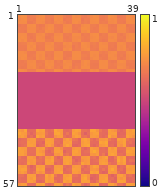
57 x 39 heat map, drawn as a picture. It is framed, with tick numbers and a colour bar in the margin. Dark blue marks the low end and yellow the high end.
The table splits into 3 rows of 1 panel. Panel 1,1: high, checkered, faint in contrast. Panel 2,1: middling, flat. Panel 3,1: high, checkered.
